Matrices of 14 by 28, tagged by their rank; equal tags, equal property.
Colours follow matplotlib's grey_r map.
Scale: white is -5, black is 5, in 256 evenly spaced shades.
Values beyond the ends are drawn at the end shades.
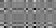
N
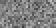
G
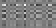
N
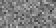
G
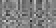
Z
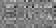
Z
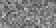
G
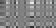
N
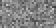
G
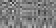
Z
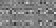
Z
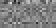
Z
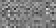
Z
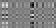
N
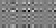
N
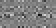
Z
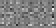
Z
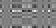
N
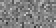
G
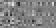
Z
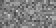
G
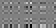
N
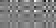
N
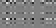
N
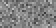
G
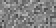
G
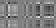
N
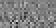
Z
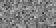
G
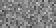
G
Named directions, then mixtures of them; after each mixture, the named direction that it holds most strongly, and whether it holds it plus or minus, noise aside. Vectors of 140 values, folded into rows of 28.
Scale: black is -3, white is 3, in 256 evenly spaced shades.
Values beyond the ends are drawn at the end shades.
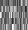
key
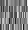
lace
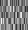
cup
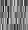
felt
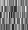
key, minus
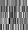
lace, plus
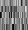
key, minus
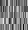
lace, plus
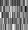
key, plus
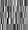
felt, plus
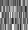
key, plus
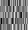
cup, minus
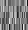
lace, minus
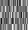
key, plus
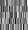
lace, plus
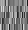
lace, minus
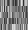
felt, minus
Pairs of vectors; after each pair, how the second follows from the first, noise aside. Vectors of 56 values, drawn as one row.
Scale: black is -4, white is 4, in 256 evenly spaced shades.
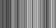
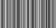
shuffled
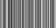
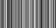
sign-scrambled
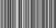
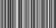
copied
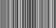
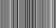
partly zeroed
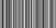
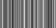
sign-scrambled
